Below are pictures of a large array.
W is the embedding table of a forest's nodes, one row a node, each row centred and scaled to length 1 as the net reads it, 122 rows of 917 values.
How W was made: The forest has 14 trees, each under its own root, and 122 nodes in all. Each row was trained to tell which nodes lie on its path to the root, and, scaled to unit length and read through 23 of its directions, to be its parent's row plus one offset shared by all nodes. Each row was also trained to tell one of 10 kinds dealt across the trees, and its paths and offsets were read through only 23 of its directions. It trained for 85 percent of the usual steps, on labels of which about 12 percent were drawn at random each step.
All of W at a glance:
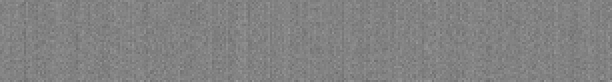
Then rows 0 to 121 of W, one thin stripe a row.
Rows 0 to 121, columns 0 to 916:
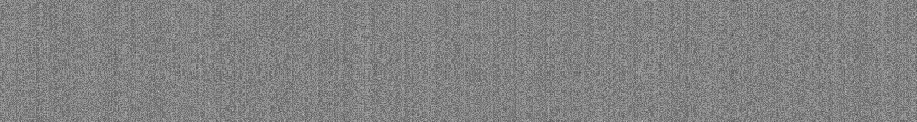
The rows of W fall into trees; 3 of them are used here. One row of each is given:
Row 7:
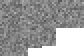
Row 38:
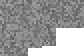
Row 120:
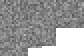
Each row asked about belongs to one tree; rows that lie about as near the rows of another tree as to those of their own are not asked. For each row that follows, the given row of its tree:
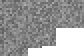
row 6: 7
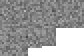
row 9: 120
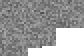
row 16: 7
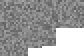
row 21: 38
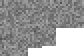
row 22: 7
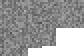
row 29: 7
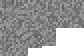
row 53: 120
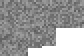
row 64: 7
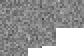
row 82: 7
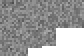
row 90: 120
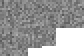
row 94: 7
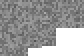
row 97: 38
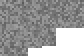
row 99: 38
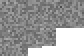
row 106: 120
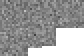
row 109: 120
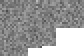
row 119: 7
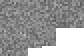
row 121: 120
